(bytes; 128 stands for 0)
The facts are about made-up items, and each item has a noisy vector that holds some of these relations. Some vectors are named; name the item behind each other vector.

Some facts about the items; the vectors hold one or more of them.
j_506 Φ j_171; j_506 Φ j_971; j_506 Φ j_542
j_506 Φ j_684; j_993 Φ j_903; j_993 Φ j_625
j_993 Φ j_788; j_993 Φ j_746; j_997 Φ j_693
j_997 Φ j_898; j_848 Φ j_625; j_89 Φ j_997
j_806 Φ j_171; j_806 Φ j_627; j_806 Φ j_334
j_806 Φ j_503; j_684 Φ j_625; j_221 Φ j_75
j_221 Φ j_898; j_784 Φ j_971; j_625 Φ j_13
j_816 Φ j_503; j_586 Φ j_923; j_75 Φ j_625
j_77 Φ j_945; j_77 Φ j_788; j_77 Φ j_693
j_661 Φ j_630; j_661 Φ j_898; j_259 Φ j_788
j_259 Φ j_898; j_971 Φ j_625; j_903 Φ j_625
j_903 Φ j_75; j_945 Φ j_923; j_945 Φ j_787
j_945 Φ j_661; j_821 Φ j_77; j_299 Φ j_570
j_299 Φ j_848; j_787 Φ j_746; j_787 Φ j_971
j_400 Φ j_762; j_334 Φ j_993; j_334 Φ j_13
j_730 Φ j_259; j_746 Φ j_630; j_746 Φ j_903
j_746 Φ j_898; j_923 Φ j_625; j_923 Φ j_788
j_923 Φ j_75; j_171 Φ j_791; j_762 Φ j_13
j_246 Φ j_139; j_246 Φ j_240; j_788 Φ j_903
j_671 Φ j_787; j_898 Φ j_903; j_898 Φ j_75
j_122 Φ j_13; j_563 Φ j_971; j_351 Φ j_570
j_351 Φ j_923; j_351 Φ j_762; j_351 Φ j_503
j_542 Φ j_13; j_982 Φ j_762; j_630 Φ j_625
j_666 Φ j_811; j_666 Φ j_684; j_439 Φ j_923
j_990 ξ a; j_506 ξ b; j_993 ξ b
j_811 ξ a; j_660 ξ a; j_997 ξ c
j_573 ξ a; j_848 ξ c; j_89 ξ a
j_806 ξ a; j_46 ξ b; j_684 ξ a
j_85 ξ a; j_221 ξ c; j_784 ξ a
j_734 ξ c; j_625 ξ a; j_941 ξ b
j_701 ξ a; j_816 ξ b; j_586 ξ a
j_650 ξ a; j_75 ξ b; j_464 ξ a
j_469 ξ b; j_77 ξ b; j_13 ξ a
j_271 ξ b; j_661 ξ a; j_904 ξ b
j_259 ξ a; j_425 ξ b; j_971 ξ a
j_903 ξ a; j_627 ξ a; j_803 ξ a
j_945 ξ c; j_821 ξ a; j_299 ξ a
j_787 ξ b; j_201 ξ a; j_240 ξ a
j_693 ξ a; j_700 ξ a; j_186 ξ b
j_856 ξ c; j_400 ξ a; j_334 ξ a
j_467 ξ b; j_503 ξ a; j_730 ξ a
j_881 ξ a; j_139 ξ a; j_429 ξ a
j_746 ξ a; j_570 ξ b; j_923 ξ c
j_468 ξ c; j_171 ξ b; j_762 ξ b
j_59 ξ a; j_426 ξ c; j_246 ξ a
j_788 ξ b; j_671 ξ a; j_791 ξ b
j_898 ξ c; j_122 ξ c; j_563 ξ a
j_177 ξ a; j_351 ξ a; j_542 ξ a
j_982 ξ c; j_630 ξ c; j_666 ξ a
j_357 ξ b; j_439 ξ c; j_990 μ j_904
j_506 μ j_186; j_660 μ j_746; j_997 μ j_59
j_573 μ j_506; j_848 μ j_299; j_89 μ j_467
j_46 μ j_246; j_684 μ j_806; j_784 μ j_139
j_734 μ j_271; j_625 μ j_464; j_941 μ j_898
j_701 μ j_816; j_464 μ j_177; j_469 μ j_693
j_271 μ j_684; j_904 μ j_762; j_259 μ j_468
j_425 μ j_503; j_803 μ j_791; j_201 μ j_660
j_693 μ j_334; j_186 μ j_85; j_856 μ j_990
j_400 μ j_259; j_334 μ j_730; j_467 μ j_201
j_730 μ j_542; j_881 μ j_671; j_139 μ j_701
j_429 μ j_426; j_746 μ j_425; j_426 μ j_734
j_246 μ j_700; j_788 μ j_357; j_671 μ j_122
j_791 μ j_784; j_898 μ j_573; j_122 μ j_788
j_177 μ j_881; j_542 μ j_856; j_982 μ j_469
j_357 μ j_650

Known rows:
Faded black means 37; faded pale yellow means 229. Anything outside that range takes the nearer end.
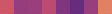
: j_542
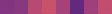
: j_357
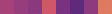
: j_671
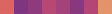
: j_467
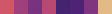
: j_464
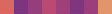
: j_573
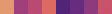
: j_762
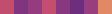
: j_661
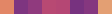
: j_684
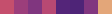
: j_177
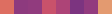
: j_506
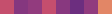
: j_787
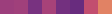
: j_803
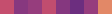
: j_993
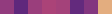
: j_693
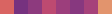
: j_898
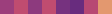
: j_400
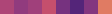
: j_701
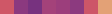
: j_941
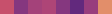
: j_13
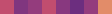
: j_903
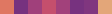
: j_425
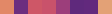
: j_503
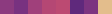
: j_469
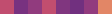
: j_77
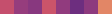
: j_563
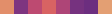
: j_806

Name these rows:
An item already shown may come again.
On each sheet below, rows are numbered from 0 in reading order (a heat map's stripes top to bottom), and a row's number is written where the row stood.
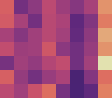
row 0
j_898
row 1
j_666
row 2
j_334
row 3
j_351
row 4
j_982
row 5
j_811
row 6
j_816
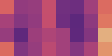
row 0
j_856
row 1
j_259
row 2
j_693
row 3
j_201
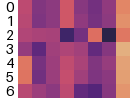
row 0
j_821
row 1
j_730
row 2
j_240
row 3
j_693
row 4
j_271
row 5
j_746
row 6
j_881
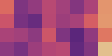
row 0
j_201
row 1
j_89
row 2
j_784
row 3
j_469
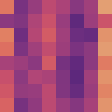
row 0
j_734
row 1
j_788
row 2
j_85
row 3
j_186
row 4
j_671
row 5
j_627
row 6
j_542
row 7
j_898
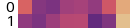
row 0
j_429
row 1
j_469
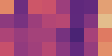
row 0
j_503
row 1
j_469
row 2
j_791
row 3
j_171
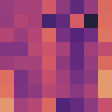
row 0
j_122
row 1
j_139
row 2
j_299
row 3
j_357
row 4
j_122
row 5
j_186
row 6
j_426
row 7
j_762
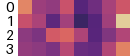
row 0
j_904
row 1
j_625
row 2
j_650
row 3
j_997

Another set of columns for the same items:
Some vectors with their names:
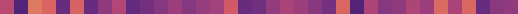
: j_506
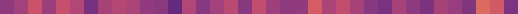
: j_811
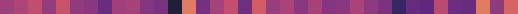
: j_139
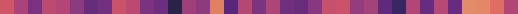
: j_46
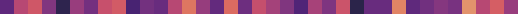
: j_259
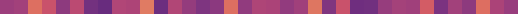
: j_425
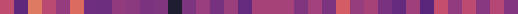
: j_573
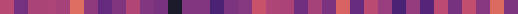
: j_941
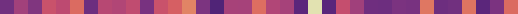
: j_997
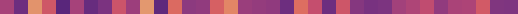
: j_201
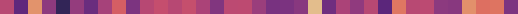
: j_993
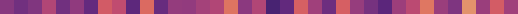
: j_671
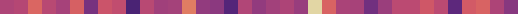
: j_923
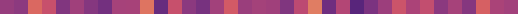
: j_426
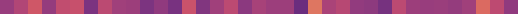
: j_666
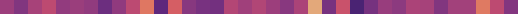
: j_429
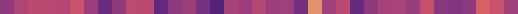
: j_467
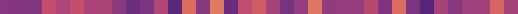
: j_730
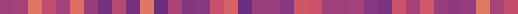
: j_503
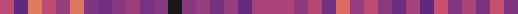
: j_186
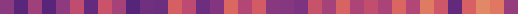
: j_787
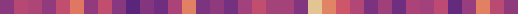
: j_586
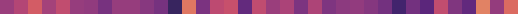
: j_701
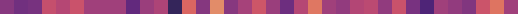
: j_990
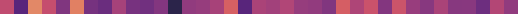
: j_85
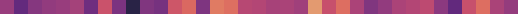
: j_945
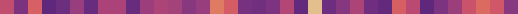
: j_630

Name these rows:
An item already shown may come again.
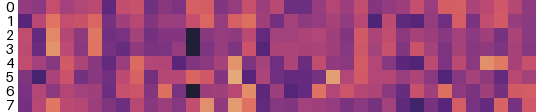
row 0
j_563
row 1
j_171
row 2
j_85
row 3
j_85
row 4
j_246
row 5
j_542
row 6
j_650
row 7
j_791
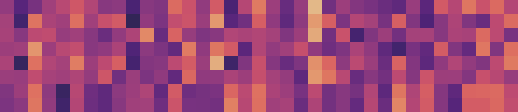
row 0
j_982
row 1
j_762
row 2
j_429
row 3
j_816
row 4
j_762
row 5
j_821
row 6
j_746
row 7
j_746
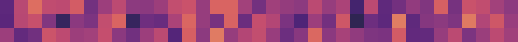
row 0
j_171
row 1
j_259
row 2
j_693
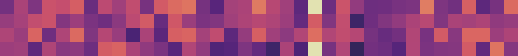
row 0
j_997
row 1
j_89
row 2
j_351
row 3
j_625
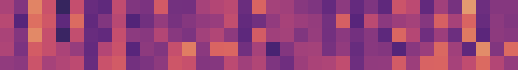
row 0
j_898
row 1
j_506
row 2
j_898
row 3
j_784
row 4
j_563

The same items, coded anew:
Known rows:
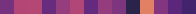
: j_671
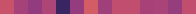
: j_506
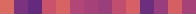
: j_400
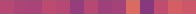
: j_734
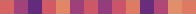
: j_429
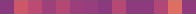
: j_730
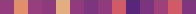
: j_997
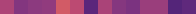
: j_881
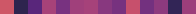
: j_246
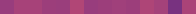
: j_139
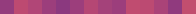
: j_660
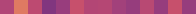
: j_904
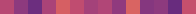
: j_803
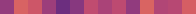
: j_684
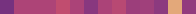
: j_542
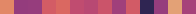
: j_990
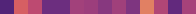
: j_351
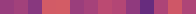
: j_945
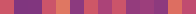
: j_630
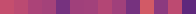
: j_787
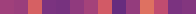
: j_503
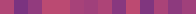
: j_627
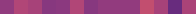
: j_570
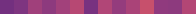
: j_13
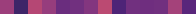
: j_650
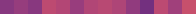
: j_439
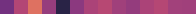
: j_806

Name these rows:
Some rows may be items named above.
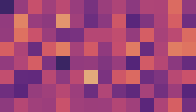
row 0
j_334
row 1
j_997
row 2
j_684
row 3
j_429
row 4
j_816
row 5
j_898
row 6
j_122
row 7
j_259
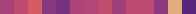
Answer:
j_762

